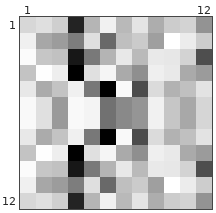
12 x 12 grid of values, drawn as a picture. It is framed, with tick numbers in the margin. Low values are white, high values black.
Slope: none. Seam: none. Average level on the scale: 30%. Mirror symmetry: top to bottom. Calmest part: middle right. Roughest part: centre.
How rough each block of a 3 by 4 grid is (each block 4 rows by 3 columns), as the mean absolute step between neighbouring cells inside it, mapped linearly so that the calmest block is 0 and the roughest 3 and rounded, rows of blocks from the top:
1 3 1 1 | 1 2 2 0 | 1 3 1 1
